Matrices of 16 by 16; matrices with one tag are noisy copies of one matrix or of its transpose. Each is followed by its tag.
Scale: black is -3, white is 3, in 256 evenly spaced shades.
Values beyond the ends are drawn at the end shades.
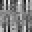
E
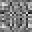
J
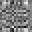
J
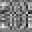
J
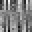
E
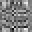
J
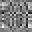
J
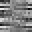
E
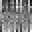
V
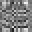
J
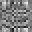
J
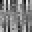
E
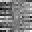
V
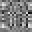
J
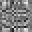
J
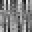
E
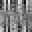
E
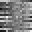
V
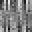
E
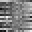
V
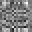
J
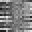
V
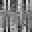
E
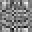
J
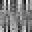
E
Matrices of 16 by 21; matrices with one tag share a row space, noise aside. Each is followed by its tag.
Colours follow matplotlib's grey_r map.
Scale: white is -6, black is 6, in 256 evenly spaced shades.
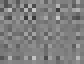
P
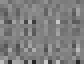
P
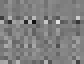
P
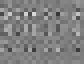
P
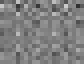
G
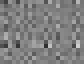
P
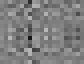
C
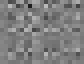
C
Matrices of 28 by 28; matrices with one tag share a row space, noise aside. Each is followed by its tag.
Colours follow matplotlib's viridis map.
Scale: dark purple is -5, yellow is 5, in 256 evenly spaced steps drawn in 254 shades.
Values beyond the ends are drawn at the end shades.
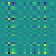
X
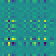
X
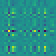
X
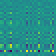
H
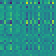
H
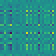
H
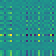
H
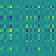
H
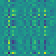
X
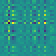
X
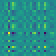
X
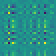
X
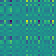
H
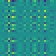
X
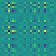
X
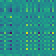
H
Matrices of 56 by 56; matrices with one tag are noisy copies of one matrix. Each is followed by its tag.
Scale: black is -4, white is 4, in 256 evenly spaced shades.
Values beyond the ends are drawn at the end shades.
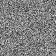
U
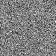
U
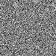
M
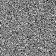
U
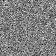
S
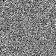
S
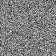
U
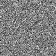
M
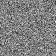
U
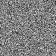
U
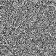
M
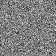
U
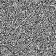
M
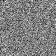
S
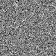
M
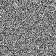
M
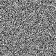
M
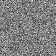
S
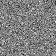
U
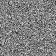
U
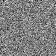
S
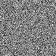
M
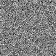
M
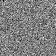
S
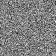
U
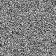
U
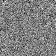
S
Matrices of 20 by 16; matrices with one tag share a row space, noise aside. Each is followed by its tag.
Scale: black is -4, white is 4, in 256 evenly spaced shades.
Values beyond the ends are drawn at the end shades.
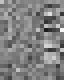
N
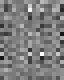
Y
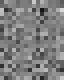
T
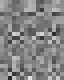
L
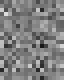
T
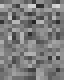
L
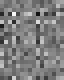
T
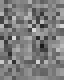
T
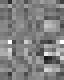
N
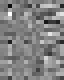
N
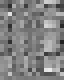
N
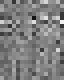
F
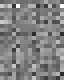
F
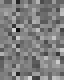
F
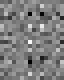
Y
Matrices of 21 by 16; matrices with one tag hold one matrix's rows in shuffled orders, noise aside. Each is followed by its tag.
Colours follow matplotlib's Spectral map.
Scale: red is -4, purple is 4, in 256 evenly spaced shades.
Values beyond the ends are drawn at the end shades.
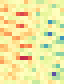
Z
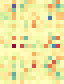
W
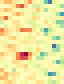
Z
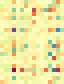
W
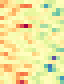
Z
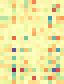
W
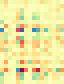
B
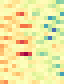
Z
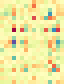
W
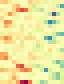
Z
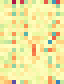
W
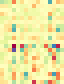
W
